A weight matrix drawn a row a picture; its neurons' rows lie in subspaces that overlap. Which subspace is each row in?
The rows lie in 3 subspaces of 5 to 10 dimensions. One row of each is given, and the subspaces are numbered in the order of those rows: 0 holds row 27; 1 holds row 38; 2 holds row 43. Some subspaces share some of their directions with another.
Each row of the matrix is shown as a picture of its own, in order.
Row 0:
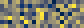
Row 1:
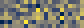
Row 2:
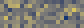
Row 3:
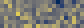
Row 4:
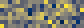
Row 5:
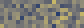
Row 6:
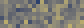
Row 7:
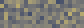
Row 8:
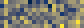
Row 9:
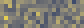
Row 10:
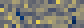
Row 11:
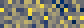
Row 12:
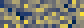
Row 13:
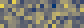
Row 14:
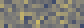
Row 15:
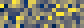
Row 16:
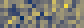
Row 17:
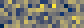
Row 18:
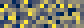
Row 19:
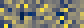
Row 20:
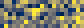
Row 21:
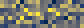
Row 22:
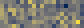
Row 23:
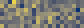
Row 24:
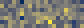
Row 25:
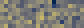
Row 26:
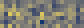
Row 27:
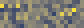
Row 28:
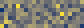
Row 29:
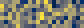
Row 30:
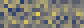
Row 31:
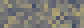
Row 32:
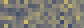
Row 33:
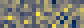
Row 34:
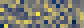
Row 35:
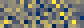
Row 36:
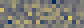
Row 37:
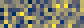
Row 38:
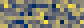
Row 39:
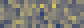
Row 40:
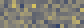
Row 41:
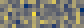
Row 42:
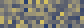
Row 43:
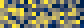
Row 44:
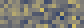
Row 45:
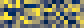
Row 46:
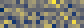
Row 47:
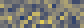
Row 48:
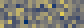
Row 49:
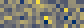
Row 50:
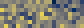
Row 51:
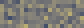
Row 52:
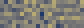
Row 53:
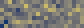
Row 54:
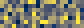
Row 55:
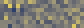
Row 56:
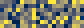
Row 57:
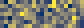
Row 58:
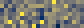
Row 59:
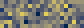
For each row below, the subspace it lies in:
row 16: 1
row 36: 1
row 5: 0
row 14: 0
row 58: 1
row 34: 1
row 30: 1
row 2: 0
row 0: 1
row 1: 1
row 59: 2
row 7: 0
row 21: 0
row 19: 0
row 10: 0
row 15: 0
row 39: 1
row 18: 0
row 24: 1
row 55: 0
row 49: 1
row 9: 0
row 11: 1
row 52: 1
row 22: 2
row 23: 1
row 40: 1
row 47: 1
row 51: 1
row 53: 1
